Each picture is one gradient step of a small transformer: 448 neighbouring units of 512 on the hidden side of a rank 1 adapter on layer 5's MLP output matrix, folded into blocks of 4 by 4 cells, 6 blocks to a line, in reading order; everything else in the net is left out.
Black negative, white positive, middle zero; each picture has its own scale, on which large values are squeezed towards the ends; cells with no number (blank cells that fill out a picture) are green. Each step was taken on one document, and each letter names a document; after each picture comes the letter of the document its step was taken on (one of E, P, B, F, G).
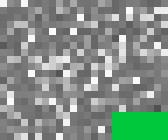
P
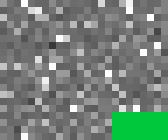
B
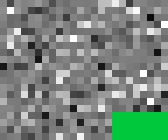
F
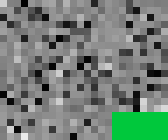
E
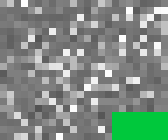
P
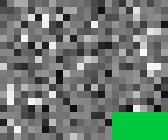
B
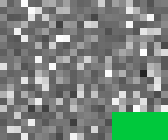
B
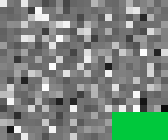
E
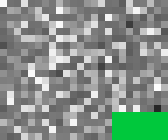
E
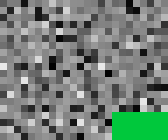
B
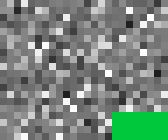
F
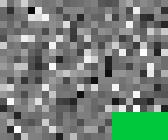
E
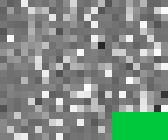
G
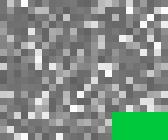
F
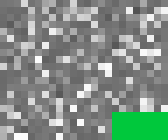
G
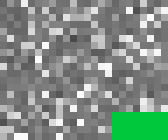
G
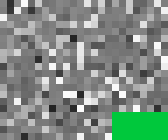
F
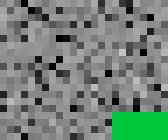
B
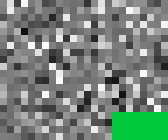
F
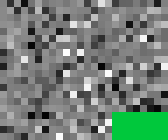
F
